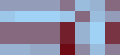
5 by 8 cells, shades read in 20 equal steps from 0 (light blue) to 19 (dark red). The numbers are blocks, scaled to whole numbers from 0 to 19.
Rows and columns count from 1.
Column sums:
29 28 29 29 63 25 7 53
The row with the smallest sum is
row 2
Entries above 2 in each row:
7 2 7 7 7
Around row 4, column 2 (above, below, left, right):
10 3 10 10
